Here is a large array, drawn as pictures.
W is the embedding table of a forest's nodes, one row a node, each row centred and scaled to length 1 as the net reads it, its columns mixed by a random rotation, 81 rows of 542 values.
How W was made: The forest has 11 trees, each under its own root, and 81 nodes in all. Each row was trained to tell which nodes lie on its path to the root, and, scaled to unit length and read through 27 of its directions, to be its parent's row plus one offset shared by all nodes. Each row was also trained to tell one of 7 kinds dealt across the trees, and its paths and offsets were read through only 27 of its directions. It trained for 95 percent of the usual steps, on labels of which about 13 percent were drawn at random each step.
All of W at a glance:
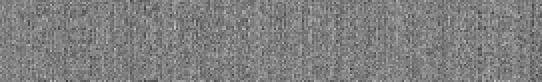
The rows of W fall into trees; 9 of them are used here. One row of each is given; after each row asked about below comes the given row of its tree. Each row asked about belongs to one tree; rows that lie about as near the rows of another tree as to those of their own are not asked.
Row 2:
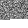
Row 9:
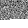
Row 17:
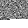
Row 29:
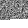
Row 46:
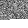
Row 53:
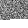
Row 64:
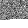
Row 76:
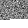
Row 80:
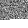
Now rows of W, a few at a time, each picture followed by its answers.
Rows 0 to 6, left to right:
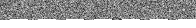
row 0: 76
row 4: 80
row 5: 76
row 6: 29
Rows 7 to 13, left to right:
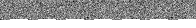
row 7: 80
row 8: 80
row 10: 80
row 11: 29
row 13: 80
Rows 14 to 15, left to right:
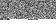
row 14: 46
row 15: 76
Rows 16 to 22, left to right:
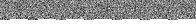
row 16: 29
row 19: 53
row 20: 53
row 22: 76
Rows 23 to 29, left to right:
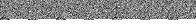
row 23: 2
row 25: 2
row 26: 76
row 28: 29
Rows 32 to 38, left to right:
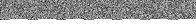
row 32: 76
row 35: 76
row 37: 17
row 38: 46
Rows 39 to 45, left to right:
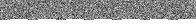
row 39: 29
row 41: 29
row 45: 17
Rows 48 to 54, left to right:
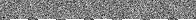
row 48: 80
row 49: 80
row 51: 80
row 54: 53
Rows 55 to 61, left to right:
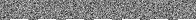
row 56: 29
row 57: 29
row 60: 2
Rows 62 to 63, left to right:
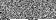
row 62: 53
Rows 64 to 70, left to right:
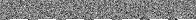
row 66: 29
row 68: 2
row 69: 2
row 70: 76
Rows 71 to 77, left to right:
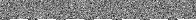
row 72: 76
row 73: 2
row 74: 29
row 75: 76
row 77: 46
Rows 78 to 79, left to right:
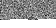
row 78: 76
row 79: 80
